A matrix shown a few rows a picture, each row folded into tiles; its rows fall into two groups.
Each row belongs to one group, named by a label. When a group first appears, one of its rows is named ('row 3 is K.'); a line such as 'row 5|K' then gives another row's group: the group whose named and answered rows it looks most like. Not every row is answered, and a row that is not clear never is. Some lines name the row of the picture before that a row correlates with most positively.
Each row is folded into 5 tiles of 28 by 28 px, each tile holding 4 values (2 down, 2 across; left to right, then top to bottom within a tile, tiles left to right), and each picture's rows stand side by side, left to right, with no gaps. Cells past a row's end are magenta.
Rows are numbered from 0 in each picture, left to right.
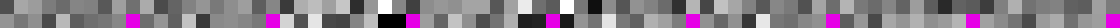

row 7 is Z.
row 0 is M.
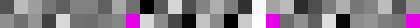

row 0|M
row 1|Z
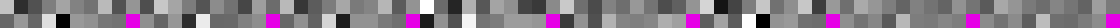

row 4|Z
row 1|M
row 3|Z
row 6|M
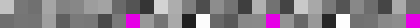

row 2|M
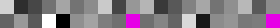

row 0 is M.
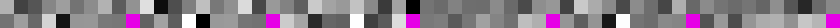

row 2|Z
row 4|M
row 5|Z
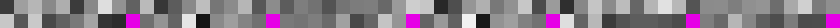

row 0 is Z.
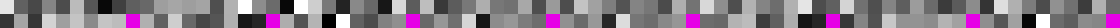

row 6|Z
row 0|Z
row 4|M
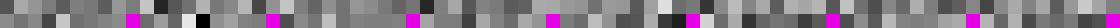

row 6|Z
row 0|M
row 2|Z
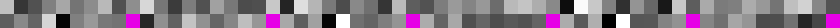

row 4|M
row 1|Z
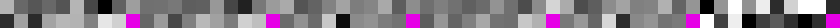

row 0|Z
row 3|Z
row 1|Z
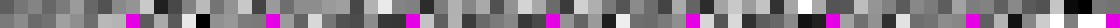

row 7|Z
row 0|Z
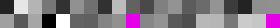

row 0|M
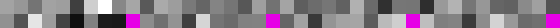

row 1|M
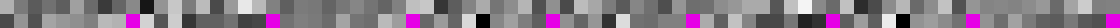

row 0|Z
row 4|M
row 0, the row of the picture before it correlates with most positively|2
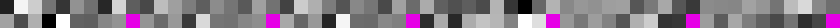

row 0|M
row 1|M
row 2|M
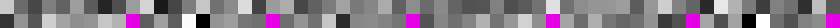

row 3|Z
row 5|M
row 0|Z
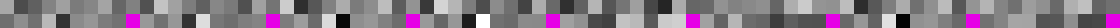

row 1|M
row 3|M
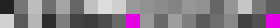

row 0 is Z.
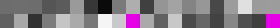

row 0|Z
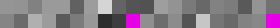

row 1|M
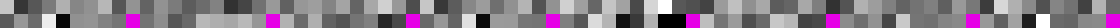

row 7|M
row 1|Z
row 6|M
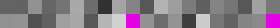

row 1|M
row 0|Z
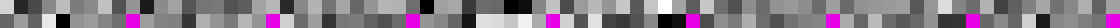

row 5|Z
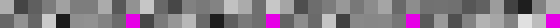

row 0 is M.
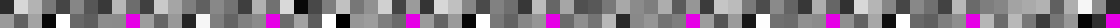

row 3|M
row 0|M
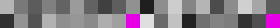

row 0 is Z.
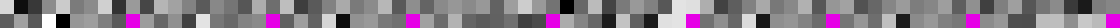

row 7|Z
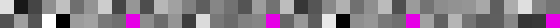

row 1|M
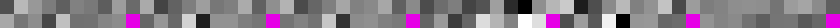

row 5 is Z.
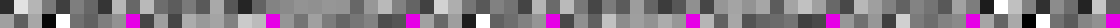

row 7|M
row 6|M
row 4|Z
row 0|M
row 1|Z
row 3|M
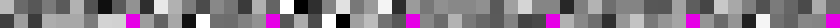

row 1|M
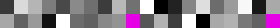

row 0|M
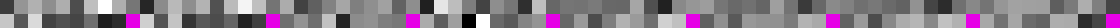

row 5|Z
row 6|Z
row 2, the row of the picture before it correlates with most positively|1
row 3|M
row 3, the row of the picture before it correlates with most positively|0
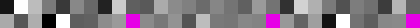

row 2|M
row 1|M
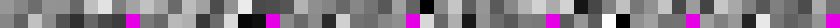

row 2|M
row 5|M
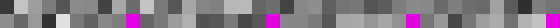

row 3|Z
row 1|Z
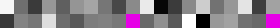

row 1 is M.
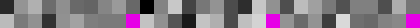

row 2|M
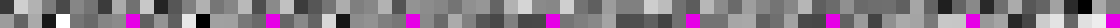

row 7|Z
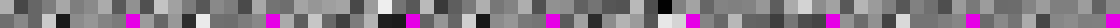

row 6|M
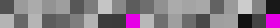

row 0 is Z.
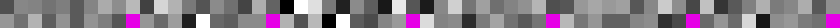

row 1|M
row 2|M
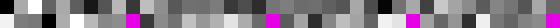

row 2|Z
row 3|M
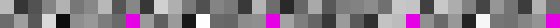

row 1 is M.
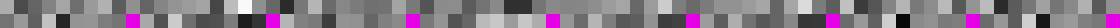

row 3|Z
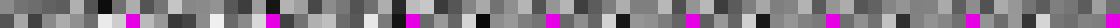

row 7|M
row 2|Z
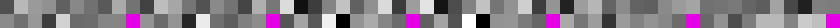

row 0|M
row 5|Z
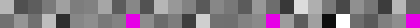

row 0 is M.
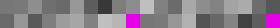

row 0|Z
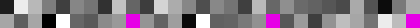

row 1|M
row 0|M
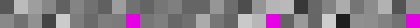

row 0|M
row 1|Z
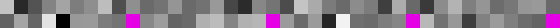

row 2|M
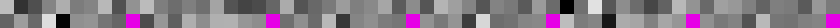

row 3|M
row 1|Z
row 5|M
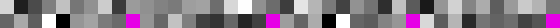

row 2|M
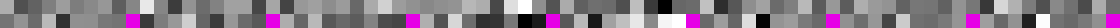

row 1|Z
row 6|M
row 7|M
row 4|Z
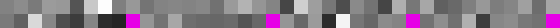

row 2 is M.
